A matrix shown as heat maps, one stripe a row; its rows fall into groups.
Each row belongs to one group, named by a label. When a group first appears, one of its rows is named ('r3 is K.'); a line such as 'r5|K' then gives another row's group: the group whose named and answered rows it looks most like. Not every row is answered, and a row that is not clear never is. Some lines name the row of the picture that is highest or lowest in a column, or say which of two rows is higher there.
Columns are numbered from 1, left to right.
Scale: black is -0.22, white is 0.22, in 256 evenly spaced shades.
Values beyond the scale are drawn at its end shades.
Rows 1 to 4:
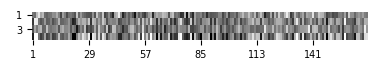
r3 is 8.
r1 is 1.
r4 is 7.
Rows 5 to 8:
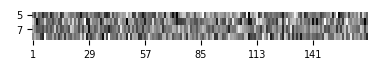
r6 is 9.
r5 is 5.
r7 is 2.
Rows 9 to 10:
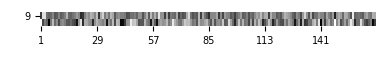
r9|7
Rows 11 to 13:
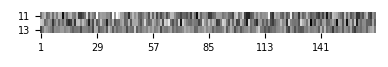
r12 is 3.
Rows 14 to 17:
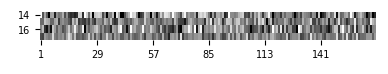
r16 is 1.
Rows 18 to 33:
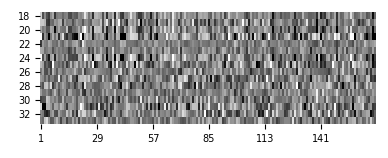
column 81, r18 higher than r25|Yes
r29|8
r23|3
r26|1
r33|5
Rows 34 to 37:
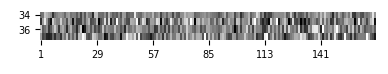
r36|8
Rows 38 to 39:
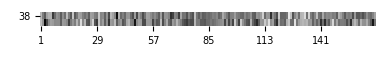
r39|9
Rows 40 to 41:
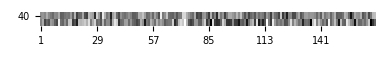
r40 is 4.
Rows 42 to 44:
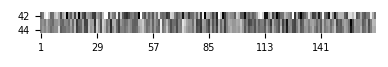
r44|4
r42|5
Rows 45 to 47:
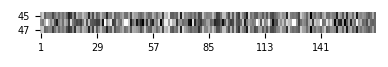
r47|3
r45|3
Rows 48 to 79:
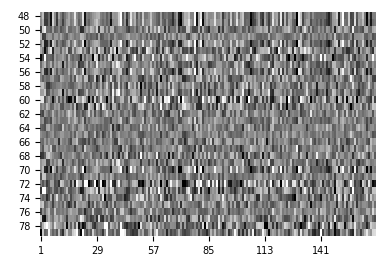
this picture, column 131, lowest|78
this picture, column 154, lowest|60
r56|1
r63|1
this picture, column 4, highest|78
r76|8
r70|1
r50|7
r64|2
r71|7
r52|1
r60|3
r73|7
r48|1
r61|4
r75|3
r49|1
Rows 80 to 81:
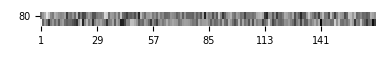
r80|5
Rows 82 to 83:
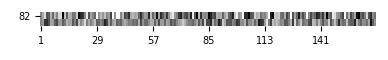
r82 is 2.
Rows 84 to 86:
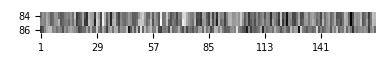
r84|4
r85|4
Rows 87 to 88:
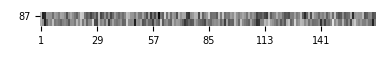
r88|9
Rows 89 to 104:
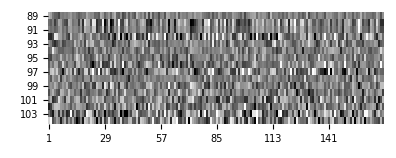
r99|4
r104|3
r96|8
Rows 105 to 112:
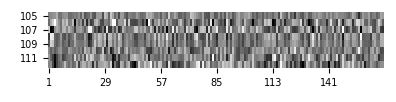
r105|4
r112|1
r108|7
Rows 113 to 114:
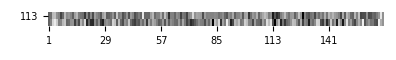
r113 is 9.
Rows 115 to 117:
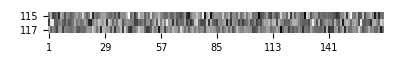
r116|7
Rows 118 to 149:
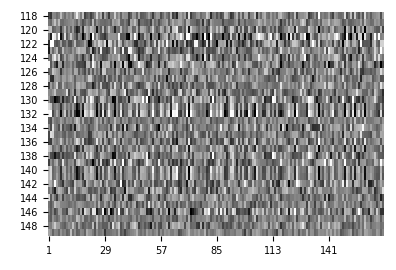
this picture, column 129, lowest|143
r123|8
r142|9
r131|3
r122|7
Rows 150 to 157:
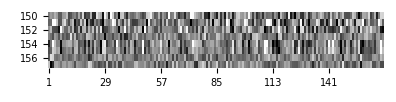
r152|9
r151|5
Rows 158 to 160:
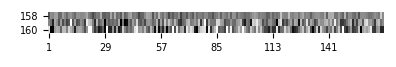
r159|2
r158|8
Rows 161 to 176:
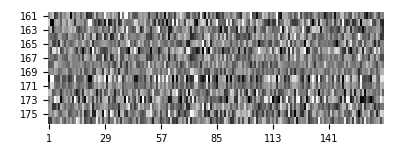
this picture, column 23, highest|166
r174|1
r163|9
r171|7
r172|3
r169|4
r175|4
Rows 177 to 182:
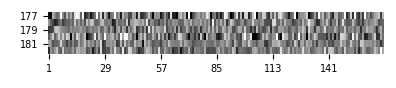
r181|9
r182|8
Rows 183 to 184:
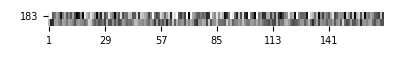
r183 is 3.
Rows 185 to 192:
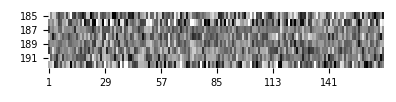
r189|4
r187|8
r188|9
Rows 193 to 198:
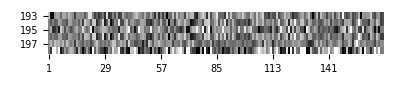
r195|1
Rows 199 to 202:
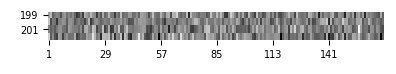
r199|3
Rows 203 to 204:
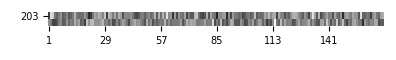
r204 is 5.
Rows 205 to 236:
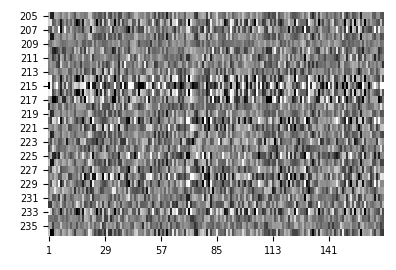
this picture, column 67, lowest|215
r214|3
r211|1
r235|9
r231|1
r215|8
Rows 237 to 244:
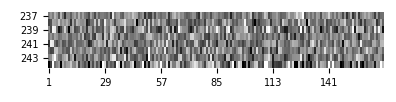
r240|4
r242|2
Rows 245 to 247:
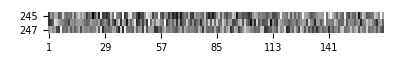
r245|8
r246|2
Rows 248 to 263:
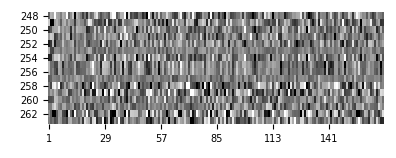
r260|2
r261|5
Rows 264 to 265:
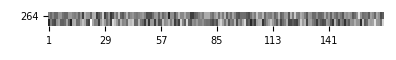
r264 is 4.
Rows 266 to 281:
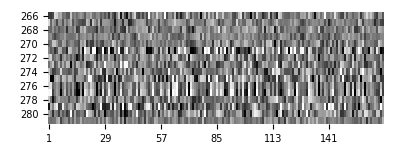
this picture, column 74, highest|280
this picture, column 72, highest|277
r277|3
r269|1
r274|9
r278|9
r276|3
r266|2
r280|2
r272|3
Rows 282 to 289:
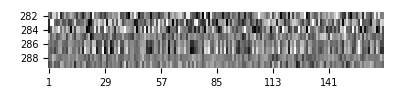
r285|8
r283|7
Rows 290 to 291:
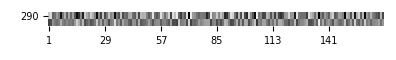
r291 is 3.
